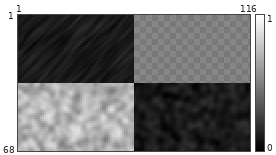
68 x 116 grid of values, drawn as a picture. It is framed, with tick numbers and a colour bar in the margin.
It is made of 2 by 2 panels. Panel 1,1: very low, slanting up to the right, faint in contrast. Panel 1,2: middling, checkered, faint in contrast. Panel 2,1: high, blotchy. Panel 2,2: very low, blotchy, faint in contrast.
